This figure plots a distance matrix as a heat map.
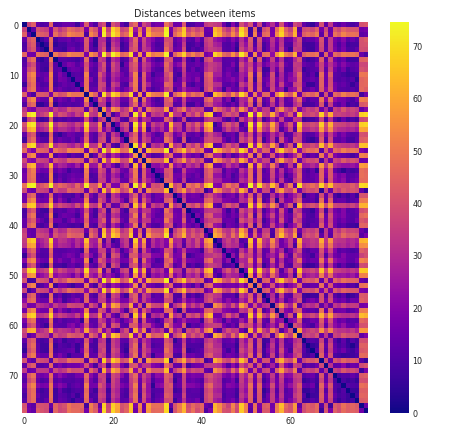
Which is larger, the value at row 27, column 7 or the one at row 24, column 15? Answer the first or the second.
the first
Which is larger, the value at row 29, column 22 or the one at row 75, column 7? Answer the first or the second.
the first
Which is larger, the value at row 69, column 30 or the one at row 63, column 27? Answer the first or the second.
the first
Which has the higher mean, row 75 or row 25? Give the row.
25
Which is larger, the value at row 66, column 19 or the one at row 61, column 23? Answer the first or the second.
the second
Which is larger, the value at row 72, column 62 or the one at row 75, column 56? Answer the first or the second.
the first
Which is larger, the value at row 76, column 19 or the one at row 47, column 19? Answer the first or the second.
the first
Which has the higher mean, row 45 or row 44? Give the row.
44
